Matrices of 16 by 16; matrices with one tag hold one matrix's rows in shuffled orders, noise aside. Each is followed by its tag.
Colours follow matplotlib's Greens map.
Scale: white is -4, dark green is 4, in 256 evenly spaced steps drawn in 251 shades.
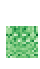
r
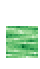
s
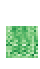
r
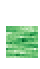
s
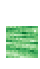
s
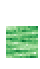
s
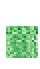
r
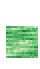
s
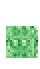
r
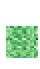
r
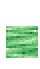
s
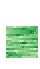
s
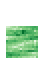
s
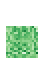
r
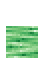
s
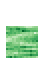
s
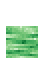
s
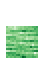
s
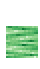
s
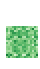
r
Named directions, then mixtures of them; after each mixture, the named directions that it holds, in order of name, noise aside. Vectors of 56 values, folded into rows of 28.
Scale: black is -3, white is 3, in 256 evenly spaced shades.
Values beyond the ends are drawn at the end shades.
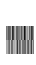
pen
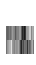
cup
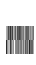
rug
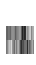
cup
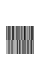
pen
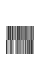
pen, rug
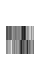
cup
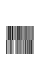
pen, rug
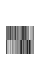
cup, rug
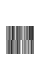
cup, pen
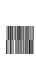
rug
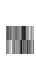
cup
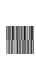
pen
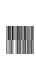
pen, rug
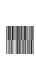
pen, rug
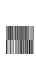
cup, rug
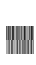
pen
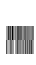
pen, rug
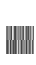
pen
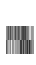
cup, rug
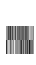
cup, rug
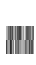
cup, rug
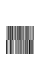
rug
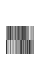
cup, rug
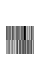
cup, pen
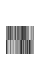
cup, rug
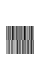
pen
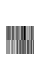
cup, pen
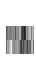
cup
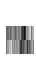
cup
